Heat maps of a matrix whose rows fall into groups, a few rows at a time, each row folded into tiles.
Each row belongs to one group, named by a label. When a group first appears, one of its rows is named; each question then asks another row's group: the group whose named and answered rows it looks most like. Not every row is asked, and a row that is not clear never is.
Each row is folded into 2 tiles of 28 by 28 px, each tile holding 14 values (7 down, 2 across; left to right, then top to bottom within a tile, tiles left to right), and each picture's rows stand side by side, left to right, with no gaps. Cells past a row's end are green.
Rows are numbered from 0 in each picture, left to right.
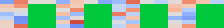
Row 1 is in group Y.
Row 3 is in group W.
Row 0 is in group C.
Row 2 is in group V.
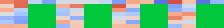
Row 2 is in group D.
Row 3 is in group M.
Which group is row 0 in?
W
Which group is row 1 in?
C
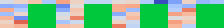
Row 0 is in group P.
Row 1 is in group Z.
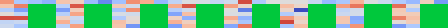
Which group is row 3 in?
C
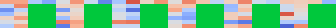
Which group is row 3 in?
W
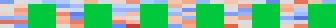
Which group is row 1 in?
P
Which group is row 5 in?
W
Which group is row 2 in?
M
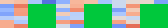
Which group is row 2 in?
C
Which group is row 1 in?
Y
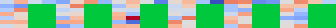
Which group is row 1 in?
Y
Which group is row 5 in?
W
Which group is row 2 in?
Z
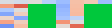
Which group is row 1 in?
C
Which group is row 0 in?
C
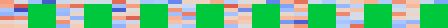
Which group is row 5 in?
Z
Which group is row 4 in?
D
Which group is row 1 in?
C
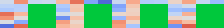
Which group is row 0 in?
M
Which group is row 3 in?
M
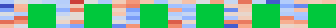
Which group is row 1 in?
Y
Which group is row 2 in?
W
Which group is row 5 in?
P
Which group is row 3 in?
P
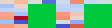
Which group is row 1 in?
M
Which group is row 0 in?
Z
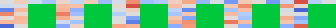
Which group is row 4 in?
Y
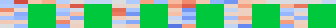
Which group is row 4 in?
Y
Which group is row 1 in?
C
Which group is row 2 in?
W
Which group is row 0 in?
P
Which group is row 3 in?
W
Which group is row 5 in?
C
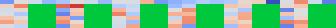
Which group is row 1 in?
C
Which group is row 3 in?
Y
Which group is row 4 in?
D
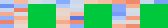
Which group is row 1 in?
P
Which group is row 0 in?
V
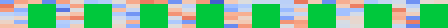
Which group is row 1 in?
Z
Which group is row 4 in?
M
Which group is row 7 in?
P
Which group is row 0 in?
D
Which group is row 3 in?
D
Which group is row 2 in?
P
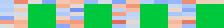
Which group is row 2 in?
Y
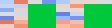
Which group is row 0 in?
V
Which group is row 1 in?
C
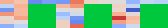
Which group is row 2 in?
M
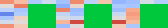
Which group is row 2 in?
Y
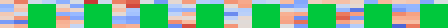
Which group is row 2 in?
W
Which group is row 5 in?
P
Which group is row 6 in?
M
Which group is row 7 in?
M
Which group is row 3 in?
M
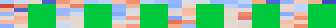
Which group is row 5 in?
D
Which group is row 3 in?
Y
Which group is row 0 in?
D
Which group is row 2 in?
Z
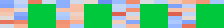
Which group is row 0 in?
P
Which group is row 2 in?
V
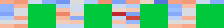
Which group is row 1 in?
P
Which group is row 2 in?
V
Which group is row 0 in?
Z
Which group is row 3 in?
Z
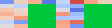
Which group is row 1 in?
P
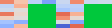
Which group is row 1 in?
M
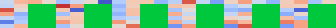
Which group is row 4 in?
M
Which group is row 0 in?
W
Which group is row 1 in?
D
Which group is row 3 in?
V
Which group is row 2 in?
C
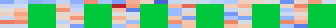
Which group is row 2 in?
D
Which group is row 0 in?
Y
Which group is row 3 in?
C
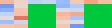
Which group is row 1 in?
P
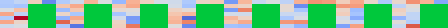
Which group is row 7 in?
W
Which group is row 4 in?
Y
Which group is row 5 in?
P
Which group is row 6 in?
W
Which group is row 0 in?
V
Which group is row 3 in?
P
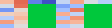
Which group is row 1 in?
V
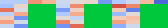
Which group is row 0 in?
P
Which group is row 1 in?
C
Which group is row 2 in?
D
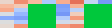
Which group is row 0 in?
W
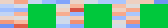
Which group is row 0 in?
M
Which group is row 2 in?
Y
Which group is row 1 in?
Y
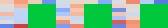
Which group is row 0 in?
W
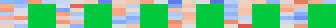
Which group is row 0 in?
D
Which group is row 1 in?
Y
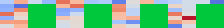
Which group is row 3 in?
V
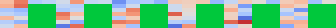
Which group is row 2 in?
Y
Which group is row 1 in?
M
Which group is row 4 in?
P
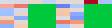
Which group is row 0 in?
C
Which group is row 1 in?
P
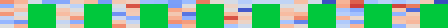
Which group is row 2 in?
C
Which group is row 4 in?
M
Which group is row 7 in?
D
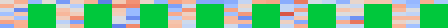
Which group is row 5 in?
V
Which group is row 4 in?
P
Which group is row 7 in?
D
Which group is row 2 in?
W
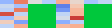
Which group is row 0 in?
V
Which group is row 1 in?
Z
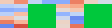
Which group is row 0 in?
M
